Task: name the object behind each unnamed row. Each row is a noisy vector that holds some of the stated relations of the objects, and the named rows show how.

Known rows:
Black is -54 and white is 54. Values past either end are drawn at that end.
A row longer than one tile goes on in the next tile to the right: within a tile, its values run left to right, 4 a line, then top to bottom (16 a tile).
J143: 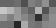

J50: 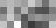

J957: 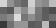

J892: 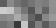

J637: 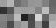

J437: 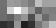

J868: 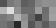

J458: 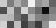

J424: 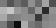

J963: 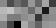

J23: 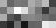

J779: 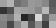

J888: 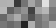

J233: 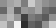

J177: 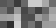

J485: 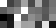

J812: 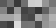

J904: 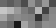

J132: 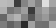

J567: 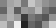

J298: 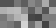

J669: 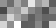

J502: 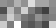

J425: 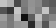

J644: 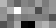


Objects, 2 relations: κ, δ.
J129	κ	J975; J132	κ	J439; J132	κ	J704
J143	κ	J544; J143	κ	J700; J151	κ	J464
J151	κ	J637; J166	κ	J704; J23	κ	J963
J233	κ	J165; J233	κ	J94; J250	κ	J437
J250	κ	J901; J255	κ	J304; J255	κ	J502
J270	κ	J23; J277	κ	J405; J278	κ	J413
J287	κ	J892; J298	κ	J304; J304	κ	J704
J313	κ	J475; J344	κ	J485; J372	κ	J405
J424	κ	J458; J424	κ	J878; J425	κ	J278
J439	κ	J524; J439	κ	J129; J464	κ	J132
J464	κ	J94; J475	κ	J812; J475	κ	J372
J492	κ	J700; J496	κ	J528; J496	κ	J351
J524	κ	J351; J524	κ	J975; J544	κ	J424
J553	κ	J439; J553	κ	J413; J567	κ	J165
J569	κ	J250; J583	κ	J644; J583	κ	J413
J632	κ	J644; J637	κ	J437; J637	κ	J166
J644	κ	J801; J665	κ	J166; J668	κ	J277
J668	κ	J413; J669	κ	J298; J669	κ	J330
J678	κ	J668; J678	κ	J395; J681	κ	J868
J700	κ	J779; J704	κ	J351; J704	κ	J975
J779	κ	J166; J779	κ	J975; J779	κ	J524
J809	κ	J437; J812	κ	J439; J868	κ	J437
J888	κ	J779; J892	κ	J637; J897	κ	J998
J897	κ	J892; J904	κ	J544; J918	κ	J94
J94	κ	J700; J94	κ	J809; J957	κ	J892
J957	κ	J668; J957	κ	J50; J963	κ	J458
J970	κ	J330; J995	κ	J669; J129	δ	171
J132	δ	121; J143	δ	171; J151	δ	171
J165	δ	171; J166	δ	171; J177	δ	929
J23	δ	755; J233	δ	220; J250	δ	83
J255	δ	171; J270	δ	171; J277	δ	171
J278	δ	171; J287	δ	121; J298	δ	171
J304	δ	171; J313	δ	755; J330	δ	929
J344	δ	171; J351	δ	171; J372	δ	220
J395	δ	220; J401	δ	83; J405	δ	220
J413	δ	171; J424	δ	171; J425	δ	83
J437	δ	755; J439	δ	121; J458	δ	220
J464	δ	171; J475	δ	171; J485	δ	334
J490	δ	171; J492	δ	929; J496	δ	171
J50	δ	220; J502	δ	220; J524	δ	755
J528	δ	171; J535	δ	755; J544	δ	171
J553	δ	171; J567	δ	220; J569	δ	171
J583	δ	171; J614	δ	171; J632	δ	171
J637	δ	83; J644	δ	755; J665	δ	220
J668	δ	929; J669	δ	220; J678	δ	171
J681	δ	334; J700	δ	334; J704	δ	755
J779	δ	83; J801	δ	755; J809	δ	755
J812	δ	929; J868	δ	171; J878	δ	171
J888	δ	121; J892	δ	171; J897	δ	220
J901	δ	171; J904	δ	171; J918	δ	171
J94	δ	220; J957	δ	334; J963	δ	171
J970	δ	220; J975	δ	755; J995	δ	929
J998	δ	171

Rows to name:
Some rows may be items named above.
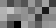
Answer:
J963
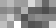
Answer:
J372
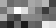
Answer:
J23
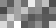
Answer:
J970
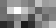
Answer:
J437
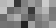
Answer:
J287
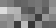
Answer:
J278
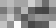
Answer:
J405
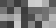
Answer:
J492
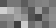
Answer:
J496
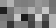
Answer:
J250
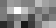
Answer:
J809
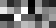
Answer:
J344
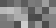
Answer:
J304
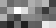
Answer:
J23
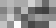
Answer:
J405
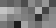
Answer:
J904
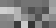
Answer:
J413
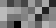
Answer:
J270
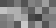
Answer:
J255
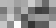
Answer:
J395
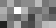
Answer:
J313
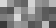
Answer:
J957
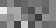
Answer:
J678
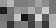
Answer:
J250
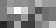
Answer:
J975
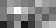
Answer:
J809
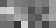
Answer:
J998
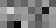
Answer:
J878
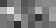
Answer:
J569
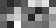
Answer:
J330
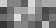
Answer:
J700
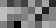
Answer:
J270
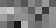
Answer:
J544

